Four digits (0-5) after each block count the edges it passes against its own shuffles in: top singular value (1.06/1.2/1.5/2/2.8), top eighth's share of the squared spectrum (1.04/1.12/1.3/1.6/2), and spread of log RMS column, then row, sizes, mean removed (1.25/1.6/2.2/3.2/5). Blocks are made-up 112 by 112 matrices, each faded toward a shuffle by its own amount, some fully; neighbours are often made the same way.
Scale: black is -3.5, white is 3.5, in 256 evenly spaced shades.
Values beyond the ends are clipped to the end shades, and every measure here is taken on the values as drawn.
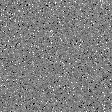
0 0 0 0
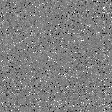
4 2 1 1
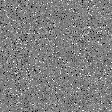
3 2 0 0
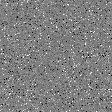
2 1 0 0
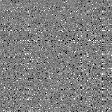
4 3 2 2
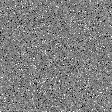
2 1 0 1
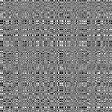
5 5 4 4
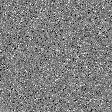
0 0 0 0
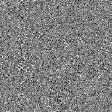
3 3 2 1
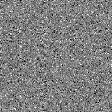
3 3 2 1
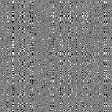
5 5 4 3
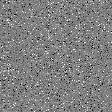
3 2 1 0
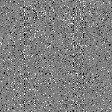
4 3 3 2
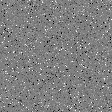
0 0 0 0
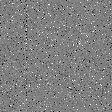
2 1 0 0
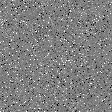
1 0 0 0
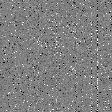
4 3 2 0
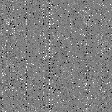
4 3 2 1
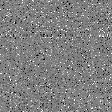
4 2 1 1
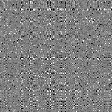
5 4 3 3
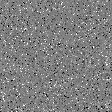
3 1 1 0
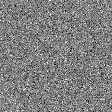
1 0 0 0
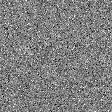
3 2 0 0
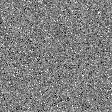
1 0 0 0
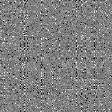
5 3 3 1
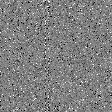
2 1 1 0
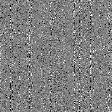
2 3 3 0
